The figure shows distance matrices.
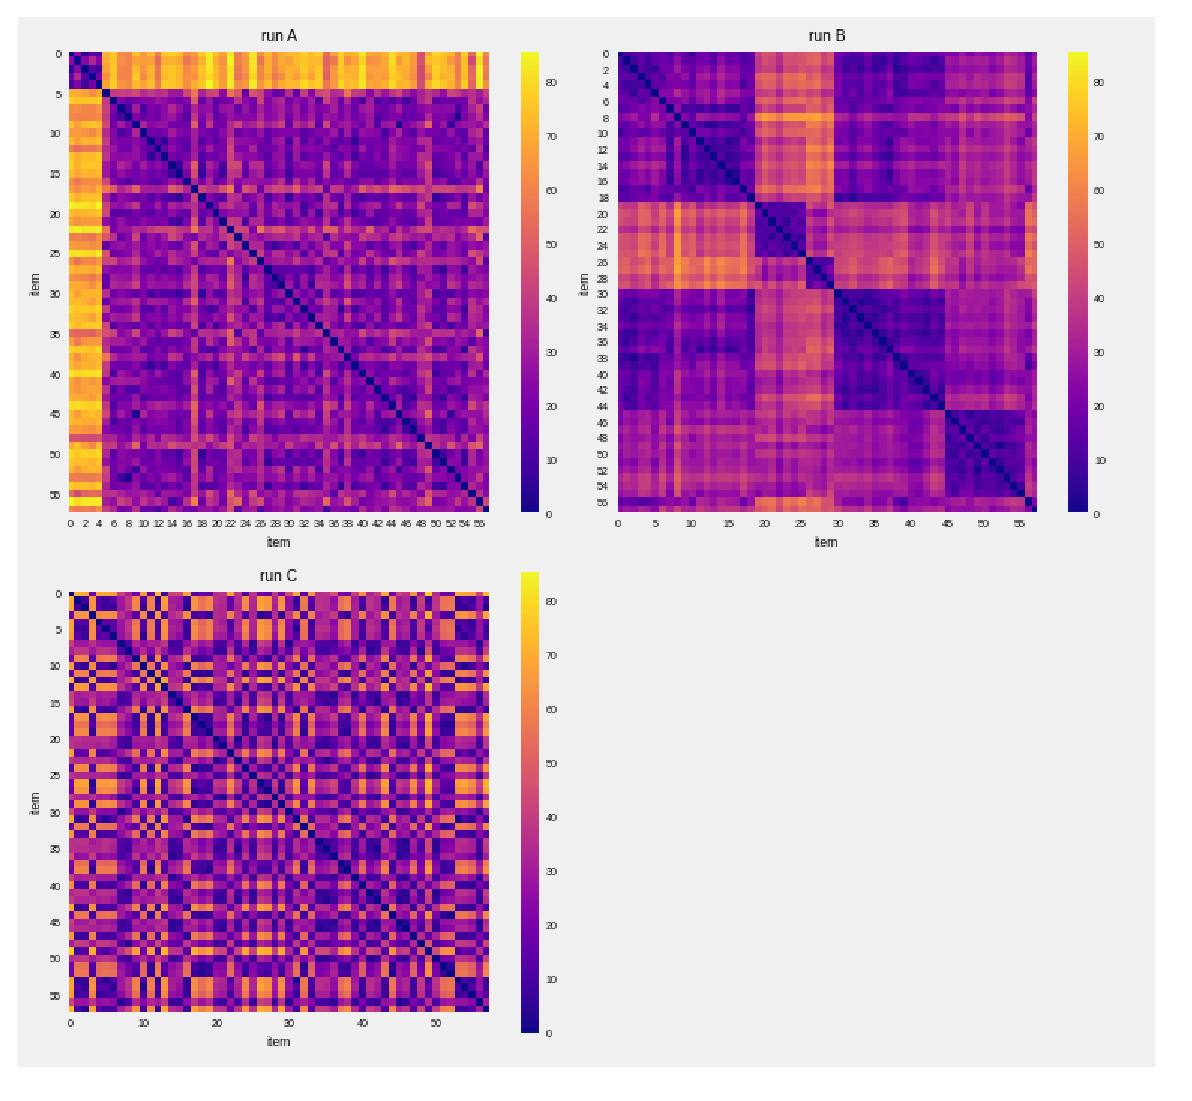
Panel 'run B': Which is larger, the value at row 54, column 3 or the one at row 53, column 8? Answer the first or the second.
the second
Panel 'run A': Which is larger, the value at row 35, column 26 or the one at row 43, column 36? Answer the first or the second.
the second
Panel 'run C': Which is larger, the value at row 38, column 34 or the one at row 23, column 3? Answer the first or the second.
the second
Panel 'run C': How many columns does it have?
58
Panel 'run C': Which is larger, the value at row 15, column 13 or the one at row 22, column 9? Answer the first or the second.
the second
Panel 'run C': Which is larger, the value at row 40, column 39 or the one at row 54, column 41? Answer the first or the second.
the second
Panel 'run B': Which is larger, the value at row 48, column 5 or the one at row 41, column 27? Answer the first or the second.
the second
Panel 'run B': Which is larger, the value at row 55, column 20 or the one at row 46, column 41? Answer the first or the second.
the first
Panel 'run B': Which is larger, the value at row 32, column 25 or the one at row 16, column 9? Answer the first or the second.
the first
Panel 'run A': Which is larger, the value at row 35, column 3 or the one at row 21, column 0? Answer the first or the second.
the second
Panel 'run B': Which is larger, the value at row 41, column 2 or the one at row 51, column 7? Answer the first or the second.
the second
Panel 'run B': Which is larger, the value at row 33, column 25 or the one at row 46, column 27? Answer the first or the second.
the first
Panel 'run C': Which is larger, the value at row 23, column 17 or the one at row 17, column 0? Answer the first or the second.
the first
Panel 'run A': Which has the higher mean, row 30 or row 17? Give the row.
17
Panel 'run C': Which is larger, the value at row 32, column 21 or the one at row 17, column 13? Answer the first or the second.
the first
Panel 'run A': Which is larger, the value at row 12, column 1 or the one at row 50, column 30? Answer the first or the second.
the first
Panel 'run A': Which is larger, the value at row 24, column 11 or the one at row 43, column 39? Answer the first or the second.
the first
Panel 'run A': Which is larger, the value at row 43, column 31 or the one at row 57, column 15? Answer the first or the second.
the second
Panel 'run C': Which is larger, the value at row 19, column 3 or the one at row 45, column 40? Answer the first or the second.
the second
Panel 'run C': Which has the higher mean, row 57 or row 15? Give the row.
57
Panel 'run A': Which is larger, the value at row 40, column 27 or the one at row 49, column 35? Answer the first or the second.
the second
